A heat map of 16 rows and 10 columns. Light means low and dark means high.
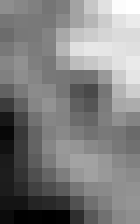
The field climbs toward the bottom left. The ninth with the lowest average is the top right. On average the colour sits 50% of the way up the scale.
